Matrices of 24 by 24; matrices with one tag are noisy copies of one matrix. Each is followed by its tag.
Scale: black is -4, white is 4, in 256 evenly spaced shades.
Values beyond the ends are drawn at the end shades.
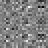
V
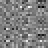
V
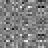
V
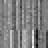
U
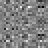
V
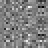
V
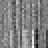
U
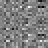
V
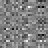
V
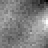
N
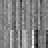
U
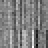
U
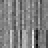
U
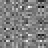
V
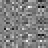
V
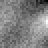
N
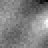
N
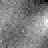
N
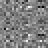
V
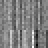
U
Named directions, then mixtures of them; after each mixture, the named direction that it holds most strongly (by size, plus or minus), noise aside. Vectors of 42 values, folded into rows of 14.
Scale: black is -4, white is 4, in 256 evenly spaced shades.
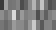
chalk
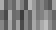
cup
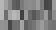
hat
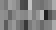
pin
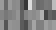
pin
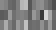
pin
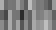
cup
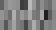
pin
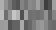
hat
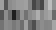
chalk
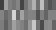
chalk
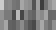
chalk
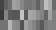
hat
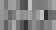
pin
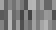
cup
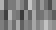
cup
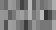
pin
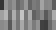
cup
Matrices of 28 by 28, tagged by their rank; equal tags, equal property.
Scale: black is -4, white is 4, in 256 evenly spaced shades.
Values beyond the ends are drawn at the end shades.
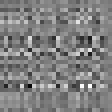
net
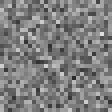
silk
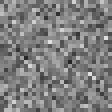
silk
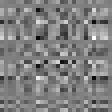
net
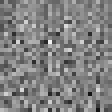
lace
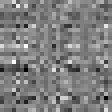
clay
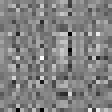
clay
